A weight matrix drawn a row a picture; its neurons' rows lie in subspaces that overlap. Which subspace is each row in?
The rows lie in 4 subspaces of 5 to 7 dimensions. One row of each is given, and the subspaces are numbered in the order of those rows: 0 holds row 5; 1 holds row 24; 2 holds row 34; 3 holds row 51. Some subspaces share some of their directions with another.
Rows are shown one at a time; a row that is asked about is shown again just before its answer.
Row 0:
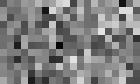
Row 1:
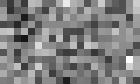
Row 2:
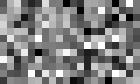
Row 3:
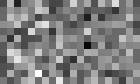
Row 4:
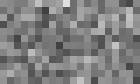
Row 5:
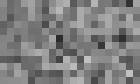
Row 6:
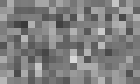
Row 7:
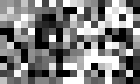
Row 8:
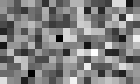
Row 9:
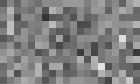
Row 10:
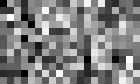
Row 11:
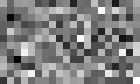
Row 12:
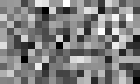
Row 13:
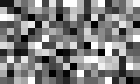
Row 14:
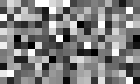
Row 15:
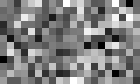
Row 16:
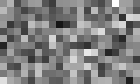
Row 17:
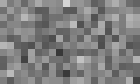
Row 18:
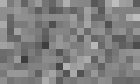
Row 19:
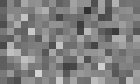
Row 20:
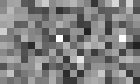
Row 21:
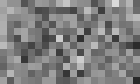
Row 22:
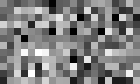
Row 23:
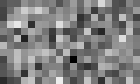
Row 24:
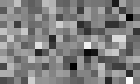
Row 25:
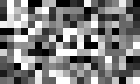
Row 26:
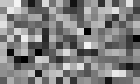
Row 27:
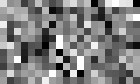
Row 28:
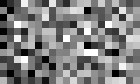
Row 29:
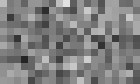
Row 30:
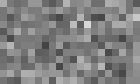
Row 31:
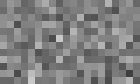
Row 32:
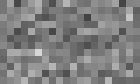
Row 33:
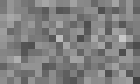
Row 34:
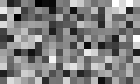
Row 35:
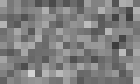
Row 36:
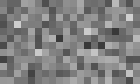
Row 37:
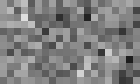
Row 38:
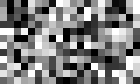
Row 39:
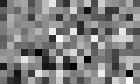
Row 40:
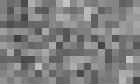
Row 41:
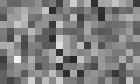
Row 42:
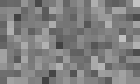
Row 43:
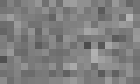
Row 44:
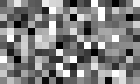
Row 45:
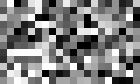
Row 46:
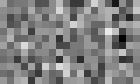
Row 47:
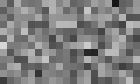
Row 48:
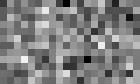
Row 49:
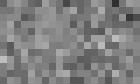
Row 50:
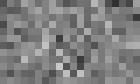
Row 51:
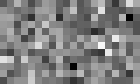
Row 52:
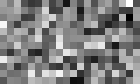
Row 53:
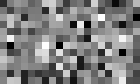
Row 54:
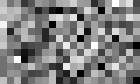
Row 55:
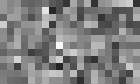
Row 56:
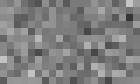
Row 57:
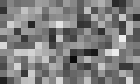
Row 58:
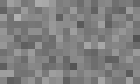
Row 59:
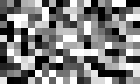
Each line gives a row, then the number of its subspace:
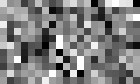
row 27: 2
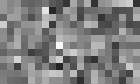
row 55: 2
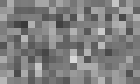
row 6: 1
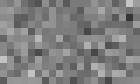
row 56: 2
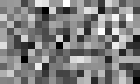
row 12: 0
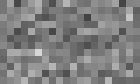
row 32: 1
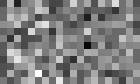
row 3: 1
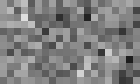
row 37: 3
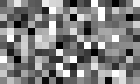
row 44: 1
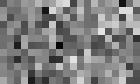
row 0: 1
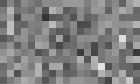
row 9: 2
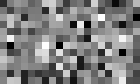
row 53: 0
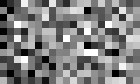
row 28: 1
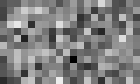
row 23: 1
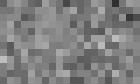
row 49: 0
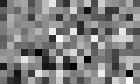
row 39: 1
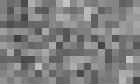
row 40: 3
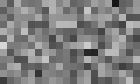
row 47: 1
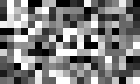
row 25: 3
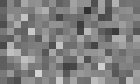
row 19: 0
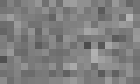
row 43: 3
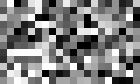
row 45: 1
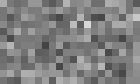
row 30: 0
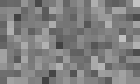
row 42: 2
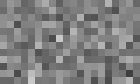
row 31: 0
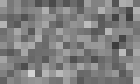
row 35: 0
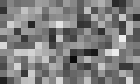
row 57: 1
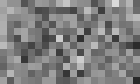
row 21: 0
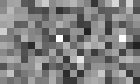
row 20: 0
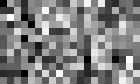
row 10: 3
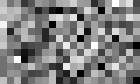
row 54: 0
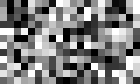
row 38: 3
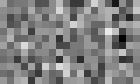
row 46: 0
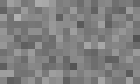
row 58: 2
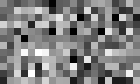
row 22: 1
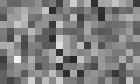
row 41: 1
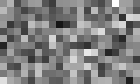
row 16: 1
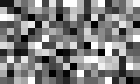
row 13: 3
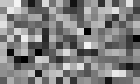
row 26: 3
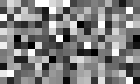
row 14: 2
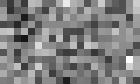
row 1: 3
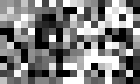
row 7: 3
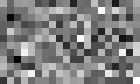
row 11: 0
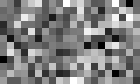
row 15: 0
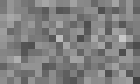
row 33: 0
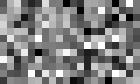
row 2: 3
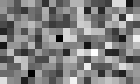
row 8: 1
